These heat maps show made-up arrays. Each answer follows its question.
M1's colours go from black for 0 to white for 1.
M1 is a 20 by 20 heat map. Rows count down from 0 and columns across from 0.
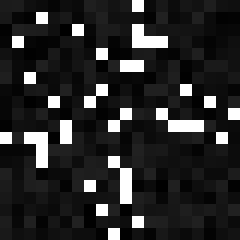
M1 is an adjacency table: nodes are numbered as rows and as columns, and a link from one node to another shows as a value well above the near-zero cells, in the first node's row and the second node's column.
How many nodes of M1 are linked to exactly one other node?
10
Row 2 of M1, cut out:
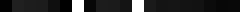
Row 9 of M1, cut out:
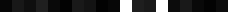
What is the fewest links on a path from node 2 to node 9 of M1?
4
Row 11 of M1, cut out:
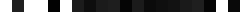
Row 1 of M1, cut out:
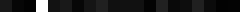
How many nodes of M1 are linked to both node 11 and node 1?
1
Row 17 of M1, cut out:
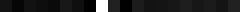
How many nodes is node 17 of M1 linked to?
1
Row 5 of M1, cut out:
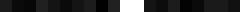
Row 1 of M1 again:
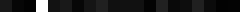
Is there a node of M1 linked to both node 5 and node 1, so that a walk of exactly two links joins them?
no
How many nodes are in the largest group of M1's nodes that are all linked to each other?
2
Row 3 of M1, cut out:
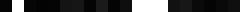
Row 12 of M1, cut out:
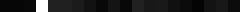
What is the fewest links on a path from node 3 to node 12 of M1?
1
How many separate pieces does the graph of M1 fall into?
1
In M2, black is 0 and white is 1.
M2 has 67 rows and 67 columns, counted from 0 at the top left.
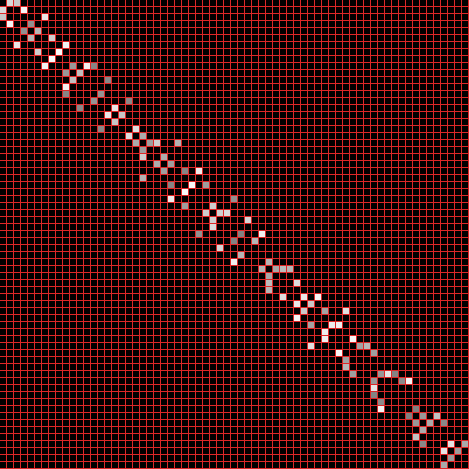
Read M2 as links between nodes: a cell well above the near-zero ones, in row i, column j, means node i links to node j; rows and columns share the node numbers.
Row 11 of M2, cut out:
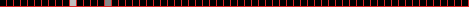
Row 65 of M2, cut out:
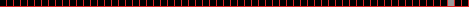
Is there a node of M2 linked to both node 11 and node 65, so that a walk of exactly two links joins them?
no
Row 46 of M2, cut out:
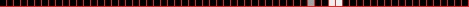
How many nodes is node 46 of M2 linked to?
3
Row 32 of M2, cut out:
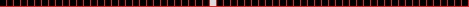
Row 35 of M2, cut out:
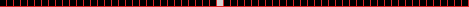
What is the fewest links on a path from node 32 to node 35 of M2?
3
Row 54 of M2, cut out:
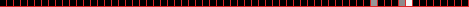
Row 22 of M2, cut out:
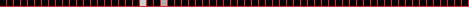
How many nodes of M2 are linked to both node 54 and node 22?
0
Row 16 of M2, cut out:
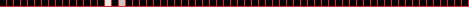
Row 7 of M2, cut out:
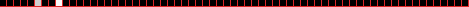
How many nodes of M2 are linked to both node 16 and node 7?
0
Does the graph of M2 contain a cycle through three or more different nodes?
no
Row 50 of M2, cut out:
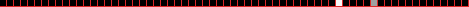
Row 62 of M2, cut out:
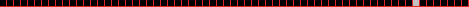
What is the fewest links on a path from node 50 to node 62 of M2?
5
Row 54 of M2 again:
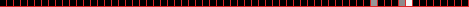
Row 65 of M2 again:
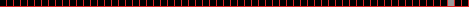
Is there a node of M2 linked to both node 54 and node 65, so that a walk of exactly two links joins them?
no
